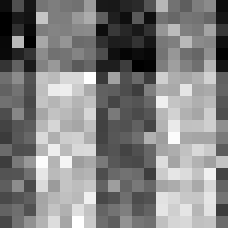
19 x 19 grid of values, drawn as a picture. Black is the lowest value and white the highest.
The bottom part is higher, past a seam about 30% of the way down. Upright stripes repeat 2 times across the table. On average the colour sits 50% of the way up the scale.
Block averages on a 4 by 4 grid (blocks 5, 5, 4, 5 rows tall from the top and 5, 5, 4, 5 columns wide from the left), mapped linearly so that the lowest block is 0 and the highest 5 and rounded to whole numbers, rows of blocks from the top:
1102
3324
3425
3435
